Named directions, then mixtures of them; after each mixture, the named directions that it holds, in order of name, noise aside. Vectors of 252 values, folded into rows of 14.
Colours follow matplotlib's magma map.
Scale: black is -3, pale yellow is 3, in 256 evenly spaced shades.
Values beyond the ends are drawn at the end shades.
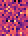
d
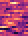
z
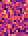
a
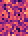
a, d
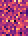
d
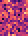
a, d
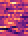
z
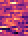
z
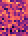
a, z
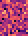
a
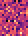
d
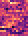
a, z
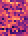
a, z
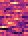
z
